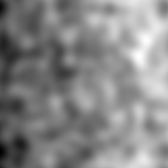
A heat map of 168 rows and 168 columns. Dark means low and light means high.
The top right is the ninth with the highest average. No lone cell stands out from its neighbours. No single row or column stands out from its neighbours. The field climbs toward the right.
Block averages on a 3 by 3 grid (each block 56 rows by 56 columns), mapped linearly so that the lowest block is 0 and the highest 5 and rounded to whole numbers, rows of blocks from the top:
025
024
014
